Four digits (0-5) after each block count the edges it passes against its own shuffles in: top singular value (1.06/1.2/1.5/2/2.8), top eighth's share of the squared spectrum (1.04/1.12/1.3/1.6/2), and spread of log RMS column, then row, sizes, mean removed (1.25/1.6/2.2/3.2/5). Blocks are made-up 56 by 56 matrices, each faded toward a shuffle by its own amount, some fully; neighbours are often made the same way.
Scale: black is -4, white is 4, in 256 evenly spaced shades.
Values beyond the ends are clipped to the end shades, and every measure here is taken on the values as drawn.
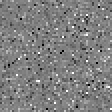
2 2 0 0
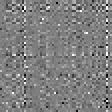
5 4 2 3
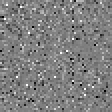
3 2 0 0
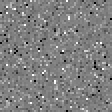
0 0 0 0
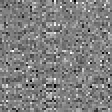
4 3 2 2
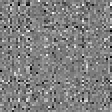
4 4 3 2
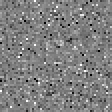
1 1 0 0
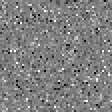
1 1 0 0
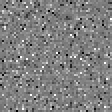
1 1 0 0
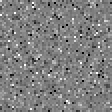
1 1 0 0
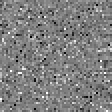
2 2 0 1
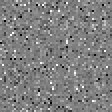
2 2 0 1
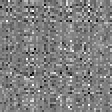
4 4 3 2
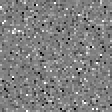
1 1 0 0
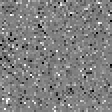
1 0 0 0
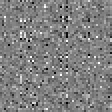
4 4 2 2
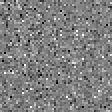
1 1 0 0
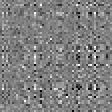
4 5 3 3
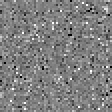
3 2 1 0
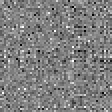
4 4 2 2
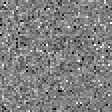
2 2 0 0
